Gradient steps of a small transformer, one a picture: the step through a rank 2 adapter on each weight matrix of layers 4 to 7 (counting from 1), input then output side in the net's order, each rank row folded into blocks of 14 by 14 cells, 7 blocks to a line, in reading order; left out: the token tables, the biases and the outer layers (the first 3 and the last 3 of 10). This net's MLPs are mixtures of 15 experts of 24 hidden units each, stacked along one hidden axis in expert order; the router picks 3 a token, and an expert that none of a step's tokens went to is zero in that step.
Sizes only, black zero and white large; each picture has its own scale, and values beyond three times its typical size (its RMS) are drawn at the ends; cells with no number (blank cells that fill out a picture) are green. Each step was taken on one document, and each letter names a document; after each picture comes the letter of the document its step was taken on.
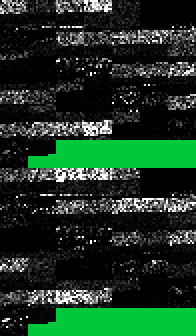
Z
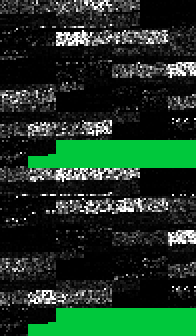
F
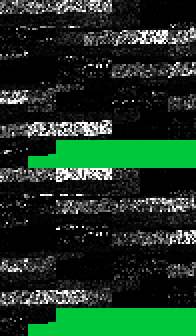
Z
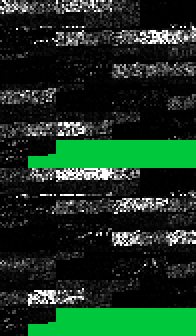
Z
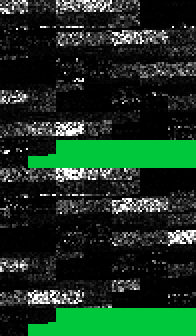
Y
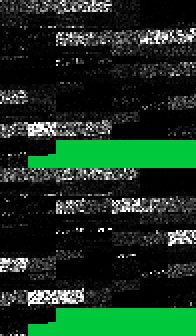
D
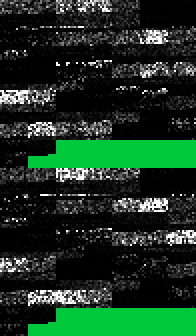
F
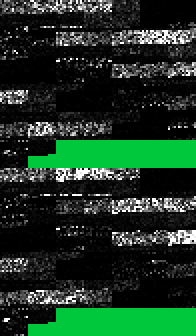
Z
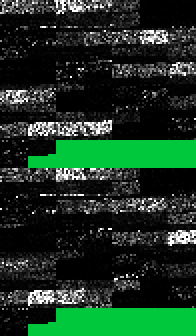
F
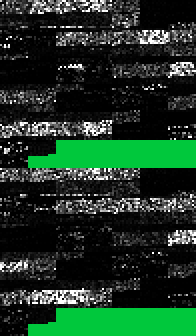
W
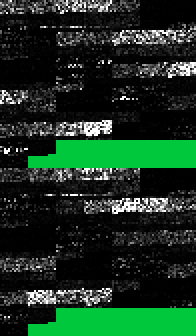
W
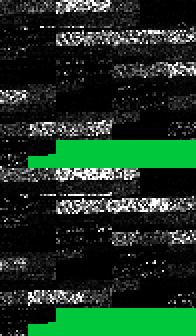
D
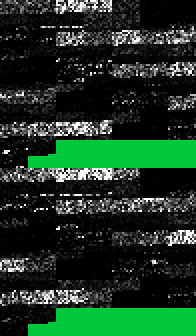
Z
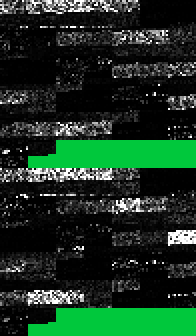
Y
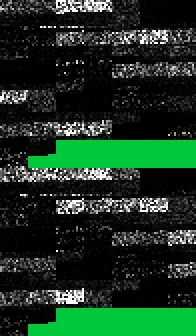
D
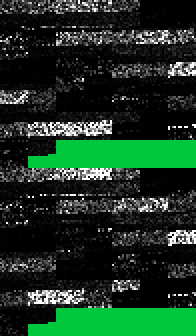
Y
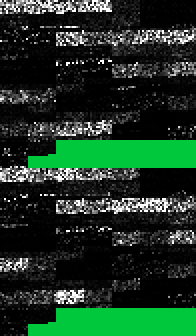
D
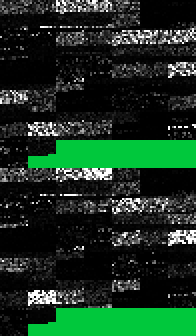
Y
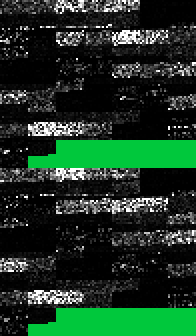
Y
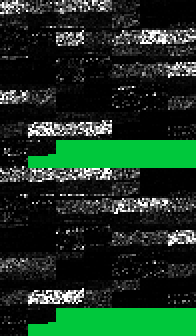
D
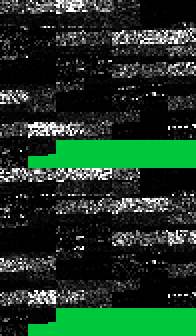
Y
